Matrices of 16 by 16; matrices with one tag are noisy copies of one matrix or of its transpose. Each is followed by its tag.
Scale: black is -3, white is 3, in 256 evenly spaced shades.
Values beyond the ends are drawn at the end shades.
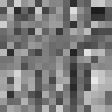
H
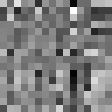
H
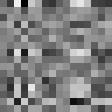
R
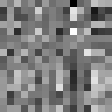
H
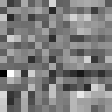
H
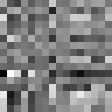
H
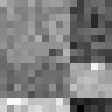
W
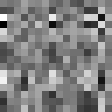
R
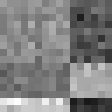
W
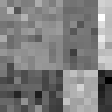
W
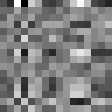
R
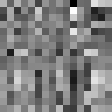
H
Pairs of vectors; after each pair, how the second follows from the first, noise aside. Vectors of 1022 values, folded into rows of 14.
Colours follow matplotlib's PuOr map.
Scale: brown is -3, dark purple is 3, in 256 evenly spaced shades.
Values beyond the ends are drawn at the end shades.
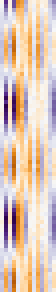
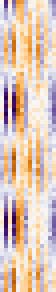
copied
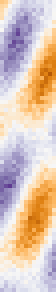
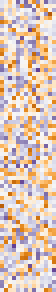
shuffled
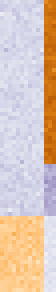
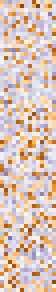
shuffled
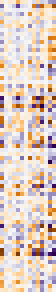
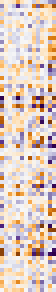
copied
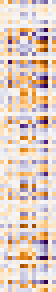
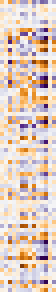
copied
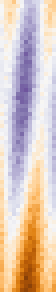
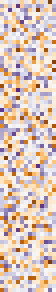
shuffled
